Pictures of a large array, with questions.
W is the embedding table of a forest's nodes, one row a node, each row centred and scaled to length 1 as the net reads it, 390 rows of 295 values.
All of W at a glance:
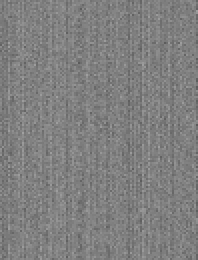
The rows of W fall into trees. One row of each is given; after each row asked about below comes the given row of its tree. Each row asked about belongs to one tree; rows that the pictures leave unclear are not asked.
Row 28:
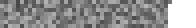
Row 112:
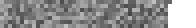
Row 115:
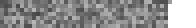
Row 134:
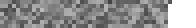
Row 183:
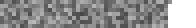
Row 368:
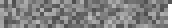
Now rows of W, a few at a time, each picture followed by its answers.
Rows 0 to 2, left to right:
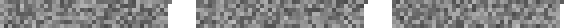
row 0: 112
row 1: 368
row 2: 28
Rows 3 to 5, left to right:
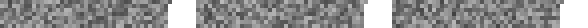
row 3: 134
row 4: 134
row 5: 115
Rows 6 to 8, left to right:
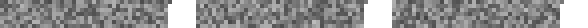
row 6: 368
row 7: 134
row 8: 112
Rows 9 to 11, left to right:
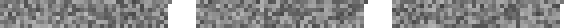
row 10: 368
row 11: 134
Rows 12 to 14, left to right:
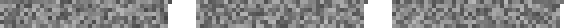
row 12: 112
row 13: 112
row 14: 368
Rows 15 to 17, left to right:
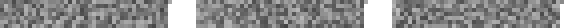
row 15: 28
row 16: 183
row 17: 112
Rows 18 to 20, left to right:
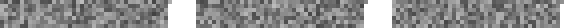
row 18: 183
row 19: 115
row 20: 183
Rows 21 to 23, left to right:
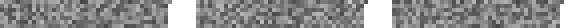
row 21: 134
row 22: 368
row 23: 28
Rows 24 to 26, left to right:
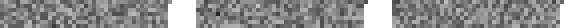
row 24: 134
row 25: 134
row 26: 28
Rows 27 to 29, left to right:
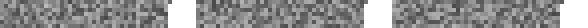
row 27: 112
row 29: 112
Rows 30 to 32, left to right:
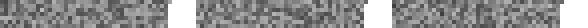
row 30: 115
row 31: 112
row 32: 368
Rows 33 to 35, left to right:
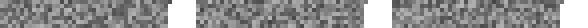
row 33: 134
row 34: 115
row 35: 368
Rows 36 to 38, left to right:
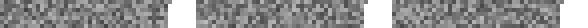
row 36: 115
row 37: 28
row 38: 368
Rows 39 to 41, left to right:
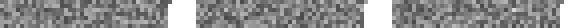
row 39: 28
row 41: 112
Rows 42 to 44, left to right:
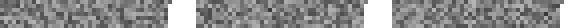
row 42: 115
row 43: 134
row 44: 368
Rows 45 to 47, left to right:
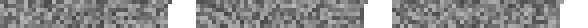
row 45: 368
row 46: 115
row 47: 134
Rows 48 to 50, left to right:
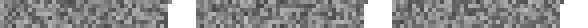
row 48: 112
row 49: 28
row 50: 112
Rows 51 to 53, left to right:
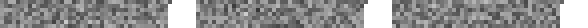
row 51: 368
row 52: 368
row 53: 112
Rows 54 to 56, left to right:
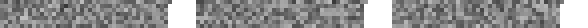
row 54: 28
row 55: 115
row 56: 183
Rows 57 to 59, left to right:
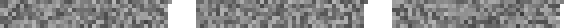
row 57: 112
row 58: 28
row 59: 134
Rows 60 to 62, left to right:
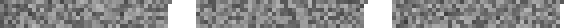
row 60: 115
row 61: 368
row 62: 112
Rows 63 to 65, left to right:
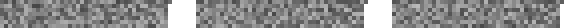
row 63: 28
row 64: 368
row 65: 368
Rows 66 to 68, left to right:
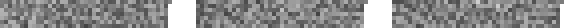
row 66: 183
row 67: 115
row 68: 115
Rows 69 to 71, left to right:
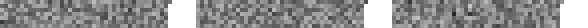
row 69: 112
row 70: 368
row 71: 183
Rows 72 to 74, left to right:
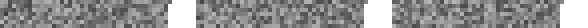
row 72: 134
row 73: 28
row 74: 183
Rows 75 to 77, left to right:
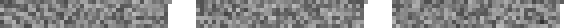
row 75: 115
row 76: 115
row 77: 368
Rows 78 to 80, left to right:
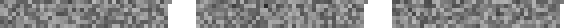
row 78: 112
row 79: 28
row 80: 28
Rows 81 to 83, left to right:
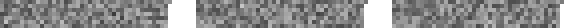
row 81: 115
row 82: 28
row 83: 28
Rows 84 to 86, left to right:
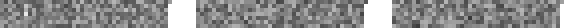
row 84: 28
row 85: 134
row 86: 183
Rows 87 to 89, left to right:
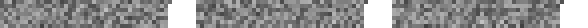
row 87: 368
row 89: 368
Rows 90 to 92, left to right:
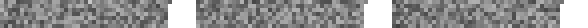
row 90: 112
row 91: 28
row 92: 115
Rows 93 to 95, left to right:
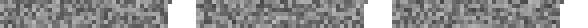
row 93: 112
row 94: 112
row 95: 112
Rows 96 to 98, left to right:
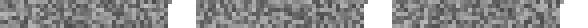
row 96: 183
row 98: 183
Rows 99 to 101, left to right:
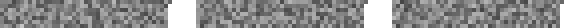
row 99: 368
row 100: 112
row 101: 112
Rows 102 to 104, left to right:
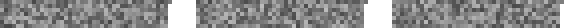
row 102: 115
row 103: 368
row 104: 112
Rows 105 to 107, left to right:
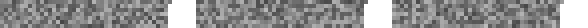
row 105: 368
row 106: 28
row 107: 183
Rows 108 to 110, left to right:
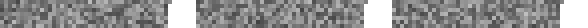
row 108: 134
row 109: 28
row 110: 115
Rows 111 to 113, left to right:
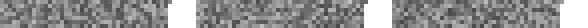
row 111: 183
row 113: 112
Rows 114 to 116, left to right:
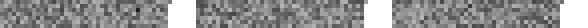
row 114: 28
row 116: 368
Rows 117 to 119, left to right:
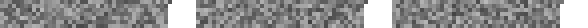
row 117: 134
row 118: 368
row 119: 112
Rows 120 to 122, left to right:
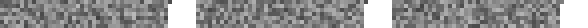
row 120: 115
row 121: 112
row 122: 134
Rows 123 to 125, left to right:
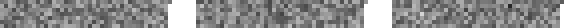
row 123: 112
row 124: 183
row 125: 368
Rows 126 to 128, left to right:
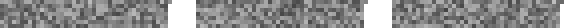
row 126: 134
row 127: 368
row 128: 134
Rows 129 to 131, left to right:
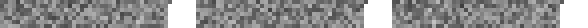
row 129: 28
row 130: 368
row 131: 28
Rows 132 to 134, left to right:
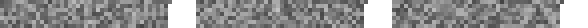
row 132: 115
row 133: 368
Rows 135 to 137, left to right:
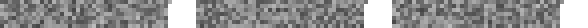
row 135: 183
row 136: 112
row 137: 183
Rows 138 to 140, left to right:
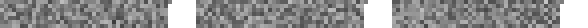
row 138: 183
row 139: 112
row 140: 368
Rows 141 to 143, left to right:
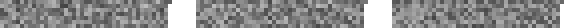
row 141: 28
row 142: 368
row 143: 368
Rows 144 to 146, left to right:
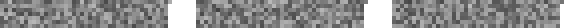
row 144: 183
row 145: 115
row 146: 183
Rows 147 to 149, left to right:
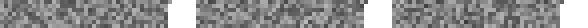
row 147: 112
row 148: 368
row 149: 183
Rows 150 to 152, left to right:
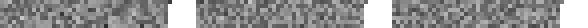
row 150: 134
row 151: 28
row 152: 115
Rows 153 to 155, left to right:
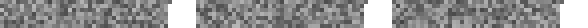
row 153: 112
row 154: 134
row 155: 112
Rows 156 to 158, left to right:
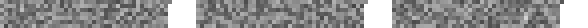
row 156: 112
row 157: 112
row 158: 134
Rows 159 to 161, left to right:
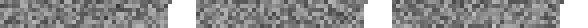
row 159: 368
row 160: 368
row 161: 28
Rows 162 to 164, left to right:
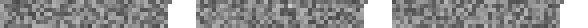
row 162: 112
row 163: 368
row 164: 28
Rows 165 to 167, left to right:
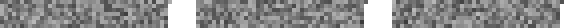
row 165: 183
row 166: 112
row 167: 112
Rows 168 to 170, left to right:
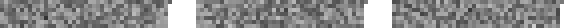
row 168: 134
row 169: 183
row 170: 115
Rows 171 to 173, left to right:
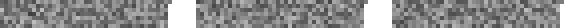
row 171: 115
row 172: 28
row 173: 112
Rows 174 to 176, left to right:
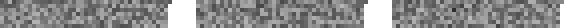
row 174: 368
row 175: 28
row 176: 28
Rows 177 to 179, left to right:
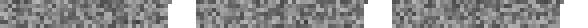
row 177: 183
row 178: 28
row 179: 28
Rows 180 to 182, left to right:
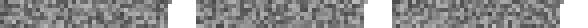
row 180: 115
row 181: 183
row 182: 28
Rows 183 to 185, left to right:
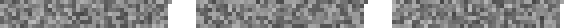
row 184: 134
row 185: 183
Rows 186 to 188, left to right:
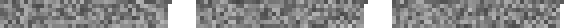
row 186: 28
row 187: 368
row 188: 368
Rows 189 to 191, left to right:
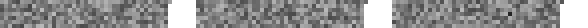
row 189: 134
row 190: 368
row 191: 112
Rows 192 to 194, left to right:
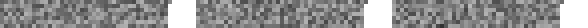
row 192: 28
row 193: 368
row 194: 183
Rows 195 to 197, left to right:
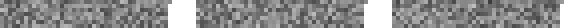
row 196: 112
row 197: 368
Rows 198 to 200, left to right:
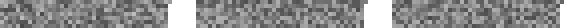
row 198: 134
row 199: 368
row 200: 368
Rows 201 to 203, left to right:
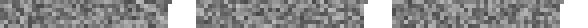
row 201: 28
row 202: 112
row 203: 134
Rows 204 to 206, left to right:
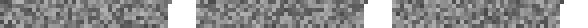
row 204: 115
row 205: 368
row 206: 134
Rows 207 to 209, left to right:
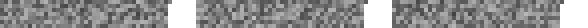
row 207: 28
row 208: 112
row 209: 115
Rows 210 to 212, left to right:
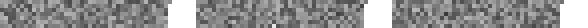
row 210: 134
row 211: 368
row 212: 112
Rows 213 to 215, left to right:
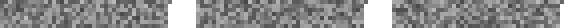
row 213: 28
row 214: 368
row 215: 134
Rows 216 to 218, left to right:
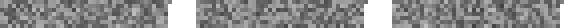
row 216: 134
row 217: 112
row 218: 183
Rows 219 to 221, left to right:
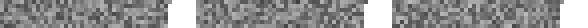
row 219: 115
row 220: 112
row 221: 115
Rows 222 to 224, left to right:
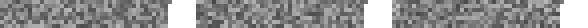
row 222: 134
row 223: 134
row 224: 112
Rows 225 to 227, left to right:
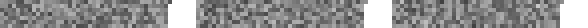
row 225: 134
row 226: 112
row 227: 183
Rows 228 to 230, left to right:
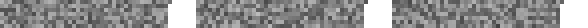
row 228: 134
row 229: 134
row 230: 115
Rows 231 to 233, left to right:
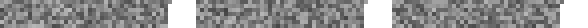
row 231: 134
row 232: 183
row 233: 134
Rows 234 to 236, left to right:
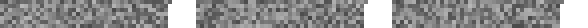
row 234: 368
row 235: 112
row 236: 115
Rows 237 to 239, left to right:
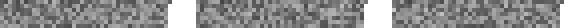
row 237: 28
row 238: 115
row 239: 368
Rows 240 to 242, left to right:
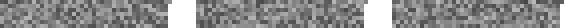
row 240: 368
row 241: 112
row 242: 28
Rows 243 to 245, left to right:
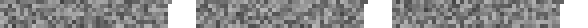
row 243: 134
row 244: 134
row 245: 28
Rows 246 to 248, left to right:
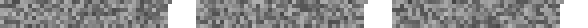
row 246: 368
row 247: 183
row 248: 134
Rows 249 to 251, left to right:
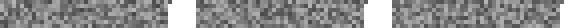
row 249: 112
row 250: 368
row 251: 368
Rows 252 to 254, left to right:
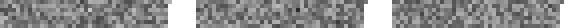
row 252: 134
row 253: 134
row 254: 28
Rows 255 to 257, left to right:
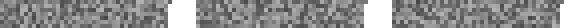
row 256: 112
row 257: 115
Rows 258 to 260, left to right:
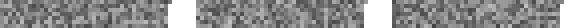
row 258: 28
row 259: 183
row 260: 115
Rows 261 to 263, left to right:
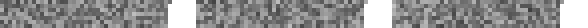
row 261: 115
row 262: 183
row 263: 183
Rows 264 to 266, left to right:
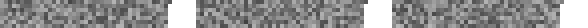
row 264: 134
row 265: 115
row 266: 134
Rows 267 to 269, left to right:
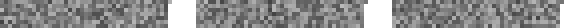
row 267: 115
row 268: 183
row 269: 28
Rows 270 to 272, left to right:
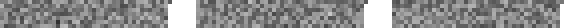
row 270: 112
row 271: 368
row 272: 368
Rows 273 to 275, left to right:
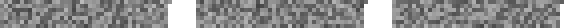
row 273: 183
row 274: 28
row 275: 112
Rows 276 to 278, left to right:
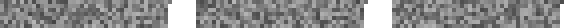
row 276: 115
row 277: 115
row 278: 134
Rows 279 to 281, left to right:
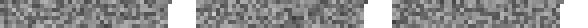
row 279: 28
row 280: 134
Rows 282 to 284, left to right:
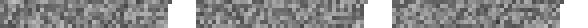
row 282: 115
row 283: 115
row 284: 368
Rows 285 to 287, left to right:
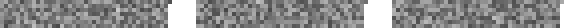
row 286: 183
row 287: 183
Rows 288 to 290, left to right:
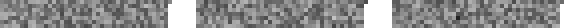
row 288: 183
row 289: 134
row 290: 368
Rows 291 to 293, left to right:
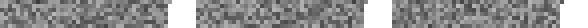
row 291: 134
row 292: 134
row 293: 112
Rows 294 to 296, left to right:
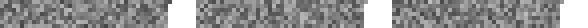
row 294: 134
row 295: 183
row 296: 115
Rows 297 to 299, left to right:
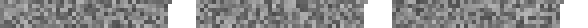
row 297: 368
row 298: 183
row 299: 115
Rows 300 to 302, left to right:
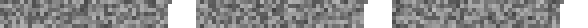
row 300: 28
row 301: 28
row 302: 115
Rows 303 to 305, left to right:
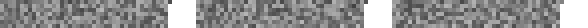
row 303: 112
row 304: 112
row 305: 112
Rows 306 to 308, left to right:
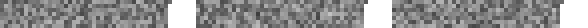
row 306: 28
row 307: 115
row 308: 134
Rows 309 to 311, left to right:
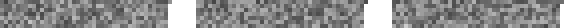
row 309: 115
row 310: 134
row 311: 28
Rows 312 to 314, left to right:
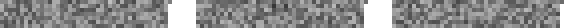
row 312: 112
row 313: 112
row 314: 112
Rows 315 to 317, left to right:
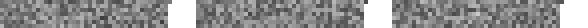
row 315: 112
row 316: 112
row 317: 112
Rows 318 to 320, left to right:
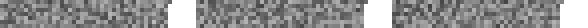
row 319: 28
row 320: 115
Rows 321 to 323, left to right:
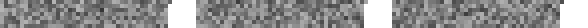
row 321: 368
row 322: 183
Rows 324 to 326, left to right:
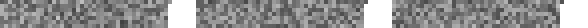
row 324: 183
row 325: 368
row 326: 112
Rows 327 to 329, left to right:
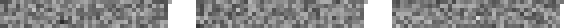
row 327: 115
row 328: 115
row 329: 368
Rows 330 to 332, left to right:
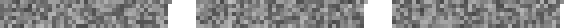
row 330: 134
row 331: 183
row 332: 183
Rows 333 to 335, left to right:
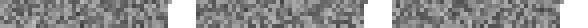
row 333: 183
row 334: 134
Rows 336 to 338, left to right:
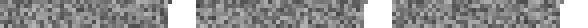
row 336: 112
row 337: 368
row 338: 112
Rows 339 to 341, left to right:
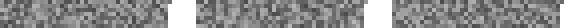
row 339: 112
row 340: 183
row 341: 368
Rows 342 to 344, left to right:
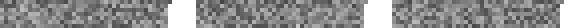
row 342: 368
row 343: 28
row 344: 368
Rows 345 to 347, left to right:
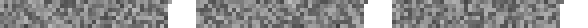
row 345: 112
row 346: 134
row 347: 183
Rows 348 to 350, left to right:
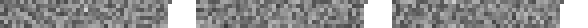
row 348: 115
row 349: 28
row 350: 115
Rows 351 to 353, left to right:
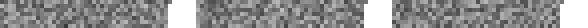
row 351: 28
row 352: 112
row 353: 112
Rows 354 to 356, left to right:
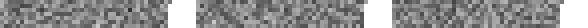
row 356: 28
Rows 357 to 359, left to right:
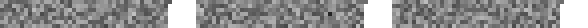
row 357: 134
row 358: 112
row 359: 112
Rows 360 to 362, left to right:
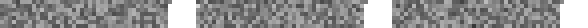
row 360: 134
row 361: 28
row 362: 112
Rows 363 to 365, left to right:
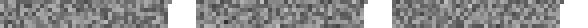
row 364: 28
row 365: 28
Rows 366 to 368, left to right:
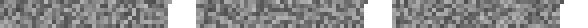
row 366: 28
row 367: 112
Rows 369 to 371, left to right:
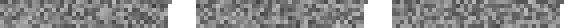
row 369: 368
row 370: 368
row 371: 28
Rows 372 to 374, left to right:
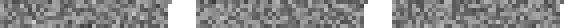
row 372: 112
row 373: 368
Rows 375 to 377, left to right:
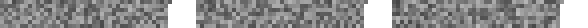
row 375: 368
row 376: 112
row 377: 115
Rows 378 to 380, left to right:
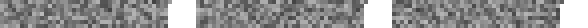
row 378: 183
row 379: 368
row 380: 115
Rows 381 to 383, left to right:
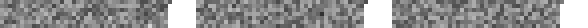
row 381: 368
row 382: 134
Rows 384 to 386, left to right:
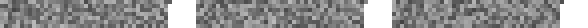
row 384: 112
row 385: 112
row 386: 112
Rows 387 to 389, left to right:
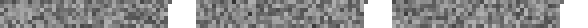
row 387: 368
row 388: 112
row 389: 28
